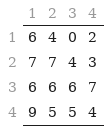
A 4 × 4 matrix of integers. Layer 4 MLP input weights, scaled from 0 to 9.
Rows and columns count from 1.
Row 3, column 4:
7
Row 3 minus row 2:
-1 -1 2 4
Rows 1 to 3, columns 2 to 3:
4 0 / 7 4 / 6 6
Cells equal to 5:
2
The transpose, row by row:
6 7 6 9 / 4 7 6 5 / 0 4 6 5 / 2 3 7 4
